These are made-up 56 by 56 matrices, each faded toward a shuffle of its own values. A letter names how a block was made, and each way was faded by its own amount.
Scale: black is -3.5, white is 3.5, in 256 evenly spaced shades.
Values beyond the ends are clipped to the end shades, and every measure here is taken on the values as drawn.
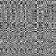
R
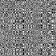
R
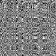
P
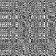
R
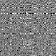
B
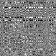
B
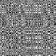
R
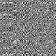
P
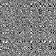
B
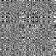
P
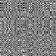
R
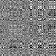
R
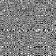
B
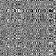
R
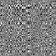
P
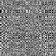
R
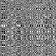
R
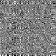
B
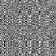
R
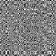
P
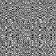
R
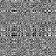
R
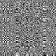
P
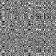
P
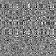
B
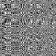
P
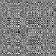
R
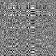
R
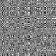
P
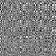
R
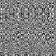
R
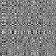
R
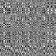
R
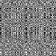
R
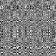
R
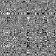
B
